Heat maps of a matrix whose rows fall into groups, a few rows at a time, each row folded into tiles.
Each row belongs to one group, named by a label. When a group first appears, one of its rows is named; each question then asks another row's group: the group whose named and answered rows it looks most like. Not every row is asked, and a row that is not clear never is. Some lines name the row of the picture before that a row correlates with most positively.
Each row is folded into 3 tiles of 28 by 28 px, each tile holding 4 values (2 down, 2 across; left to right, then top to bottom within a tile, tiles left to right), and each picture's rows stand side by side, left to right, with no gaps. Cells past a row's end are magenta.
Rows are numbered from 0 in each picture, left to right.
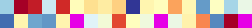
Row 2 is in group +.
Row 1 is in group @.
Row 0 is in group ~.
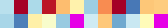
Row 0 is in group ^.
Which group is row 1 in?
~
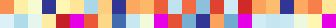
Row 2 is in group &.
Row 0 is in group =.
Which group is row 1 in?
&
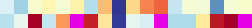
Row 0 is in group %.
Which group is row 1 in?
&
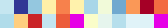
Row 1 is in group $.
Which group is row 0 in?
%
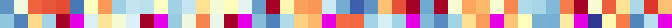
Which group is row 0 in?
%
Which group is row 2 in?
%
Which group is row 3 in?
^
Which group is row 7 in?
~
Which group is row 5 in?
^
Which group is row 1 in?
+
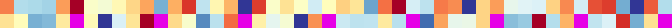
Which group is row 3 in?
+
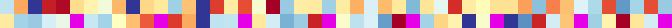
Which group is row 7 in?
@
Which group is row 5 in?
~
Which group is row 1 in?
=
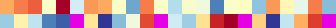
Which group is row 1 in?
=
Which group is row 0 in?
~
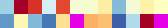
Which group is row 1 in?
+
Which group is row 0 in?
~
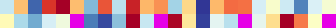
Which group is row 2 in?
&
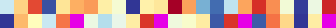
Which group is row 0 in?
~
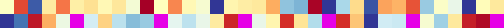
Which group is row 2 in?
=
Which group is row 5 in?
=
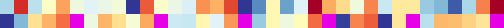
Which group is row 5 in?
$
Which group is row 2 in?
%
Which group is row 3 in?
$
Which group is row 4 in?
~
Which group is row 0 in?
^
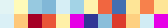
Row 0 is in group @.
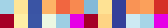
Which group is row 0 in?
&
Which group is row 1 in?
&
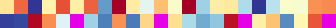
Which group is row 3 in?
$
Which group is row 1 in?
%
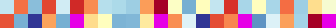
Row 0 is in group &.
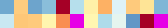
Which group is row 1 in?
+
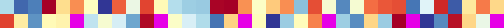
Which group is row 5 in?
^
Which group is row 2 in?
$
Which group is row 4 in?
%
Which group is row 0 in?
&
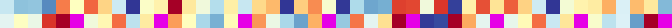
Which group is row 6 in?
@
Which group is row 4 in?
$
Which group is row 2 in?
+
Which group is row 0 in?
=
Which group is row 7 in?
+
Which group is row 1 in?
@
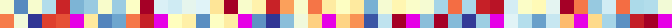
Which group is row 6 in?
$
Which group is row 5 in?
~
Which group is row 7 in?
=
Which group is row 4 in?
+
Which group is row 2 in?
$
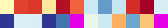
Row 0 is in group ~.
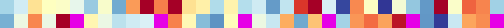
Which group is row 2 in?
+
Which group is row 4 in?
@
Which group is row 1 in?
$
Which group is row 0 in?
%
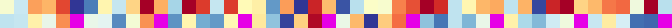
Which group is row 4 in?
$
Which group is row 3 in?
=
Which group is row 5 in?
^
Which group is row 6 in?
&
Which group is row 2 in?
~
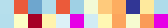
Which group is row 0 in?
@
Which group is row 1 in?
@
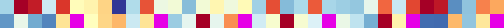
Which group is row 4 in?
&
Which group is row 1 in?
@
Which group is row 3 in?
@
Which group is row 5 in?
^
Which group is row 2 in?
%
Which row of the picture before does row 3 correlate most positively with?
0
